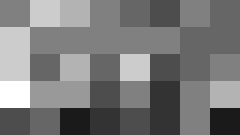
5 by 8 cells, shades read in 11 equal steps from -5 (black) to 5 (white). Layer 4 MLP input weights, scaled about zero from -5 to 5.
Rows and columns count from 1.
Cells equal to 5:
1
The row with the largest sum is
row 4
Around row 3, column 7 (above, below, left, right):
-1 0 -2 0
